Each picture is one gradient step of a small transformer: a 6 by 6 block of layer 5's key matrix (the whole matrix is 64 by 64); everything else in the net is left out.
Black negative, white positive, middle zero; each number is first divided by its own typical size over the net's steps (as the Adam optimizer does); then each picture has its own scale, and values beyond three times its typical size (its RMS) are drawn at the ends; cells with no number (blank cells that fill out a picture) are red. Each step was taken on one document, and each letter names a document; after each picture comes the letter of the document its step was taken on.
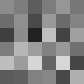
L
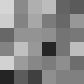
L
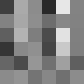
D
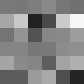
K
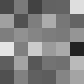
D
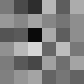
L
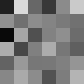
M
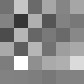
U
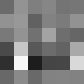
U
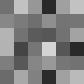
M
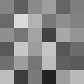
D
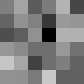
M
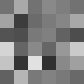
U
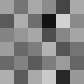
M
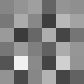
K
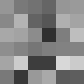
K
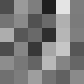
D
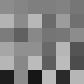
L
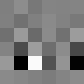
U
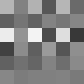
L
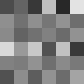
M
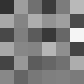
L
